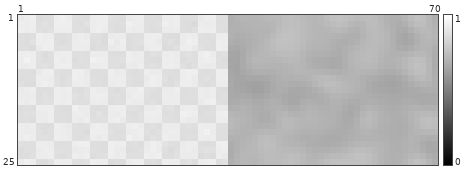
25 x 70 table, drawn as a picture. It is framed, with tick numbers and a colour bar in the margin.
The table splits into one row of 2 panels. Panel 1,1: very high, checkered, faint in contrast. Panel 1,2: high, blotchy, faint in contrast.
